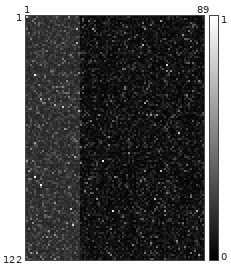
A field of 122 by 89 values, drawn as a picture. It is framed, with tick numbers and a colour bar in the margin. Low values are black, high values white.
Most values sit low, with a long tail of high ones. There are no regular stripes. Overall the values sit about 10% of the way up the scale. A vertical seam about 30% of the way across splits the table, and the left part is higher.
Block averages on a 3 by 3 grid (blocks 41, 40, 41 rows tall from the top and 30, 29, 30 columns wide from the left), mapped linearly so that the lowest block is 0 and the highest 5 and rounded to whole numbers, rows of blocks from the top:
500 | 500 | 500
